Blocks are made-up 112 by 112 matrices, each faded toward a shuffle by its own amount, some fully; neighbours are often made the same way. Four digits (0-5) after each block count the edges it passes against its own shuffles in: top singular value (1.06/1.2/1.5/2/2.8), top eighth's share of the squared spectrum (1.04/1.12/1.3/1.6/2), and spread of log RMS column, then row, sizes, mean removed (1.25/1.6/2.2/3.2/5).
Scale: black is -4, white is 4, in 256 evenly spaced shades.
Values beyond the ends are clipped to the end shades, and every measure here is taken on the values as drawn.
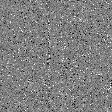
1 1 1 0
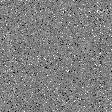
1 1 1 0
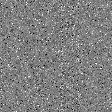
1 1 1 0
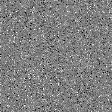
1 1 2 0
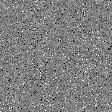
1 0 1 0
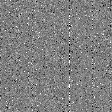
3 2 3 0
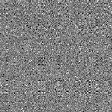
4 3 2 2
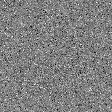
2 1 0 0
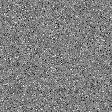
2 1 0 0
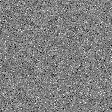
2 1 0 0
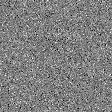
2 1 0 0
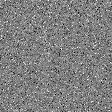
1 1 0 0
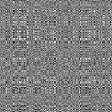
5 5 4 4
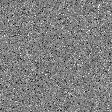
0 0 0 0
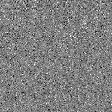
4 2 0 1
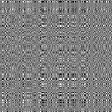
5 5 4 4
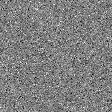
3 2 0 0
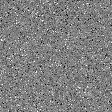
2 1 0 0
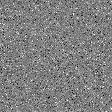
3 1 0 0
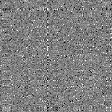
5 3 2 2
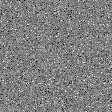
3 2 0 1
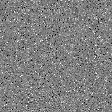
3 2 1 0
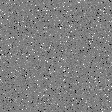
2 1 0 0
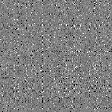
4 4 3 2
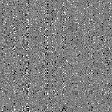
4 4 3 2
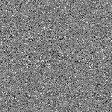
4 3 1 1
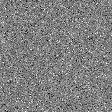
2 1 0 0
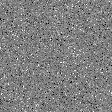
1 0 0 0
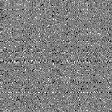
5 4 2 3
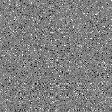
4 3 1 2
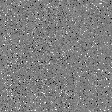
3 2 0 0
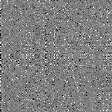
4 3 2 1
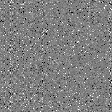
4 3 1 0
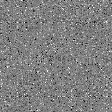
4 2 1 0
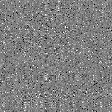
4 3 1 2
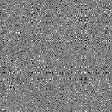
5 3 2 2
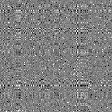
5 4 3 3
